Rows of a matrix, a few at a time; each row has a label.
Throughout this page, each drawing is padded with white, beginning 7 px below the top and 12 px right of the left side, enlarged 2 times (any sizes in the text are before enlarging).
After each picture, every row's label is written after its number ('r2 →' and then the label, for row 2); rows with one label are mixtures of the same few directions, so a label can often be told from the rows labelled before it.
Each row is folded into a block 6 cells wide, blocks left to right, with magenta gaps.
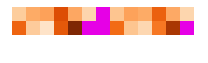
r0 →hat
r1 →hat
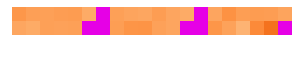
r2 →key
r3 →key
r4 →hat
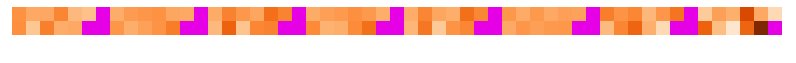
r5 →key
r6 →hat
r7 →key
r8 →hat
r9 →key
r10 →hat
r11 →hat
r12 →hat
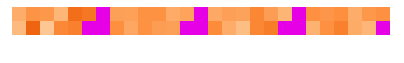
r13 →key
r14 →key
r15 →hat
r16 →hat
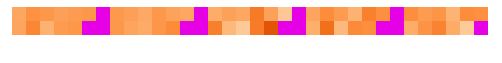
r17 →key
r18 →hat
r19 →hat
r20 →key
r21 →hat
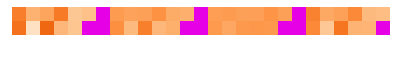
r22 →key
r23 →key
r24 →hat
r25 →key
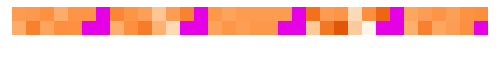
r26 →key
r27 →hat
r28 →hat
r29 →hat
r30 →key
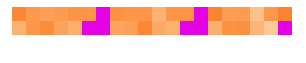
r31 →hat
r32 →hat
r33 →hat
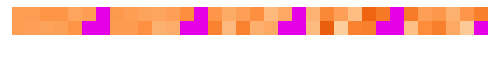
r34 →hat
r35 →hat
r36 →key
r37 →key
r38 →hat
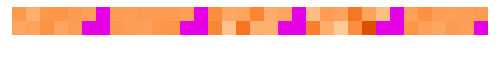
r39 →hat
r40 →hat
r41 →key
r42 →hat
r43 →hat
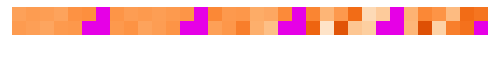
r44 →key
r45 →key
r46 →hat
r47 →key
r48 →key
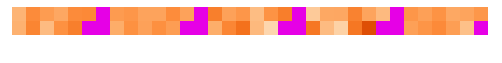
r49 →key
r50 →key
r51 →hat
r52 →hat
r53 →hat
